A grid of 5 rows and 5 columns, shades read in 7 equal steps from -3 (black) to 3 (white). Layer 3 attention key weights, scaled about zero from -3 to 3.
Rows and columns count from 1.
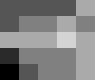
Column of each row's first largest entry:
5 4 4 5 5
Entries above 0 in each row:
1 1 5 1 1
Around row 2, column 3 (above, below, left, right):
-1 1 0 1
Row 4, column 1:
-2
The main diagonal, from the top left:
-1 0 1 0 1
